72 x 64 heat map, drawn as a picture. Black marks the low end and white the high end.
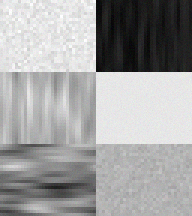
It is made of 3 by 2 panels. Panel 1,1: very high, fine-grained, faint in contrast. Panel 1,2: very low, streaked downward, faint in contrast. Panel 2,1: high, streaked downward. Panel 2,2: very high, flat. Panel 3,1: middling, streaked across, strong in contrast. Panel 3,2: high, fine-grained, faint in contrast.
